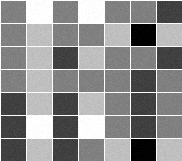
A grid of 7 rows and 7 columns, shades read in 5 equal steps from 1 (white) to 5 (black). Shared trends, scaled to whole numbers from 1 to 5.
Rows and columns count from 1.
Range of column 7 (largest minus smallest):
2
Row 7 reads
4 2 4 3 2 5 2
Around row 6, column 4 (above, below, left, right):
2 3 4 3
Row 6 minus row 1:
1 0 1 0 0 1 -1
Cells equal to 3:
20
